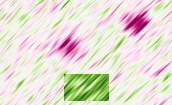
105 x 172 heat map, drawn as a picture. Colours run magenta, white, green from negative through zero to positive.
The top right is the ninth with the lowest average. The halves do not mirror each other. The ninth with the highest average is the bottom middle. There are two dips. An odd patch, higher than its surroundings, sits in the bottom middle.
